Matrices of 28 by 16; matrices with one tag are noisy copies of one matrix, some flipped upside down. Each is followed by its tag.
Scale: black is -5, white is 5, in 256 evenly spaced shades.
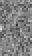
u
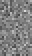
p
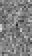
u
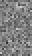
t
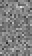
t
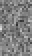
u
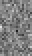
u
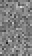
t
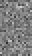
t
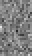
u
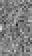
u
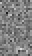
t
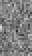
u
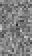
u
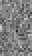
u
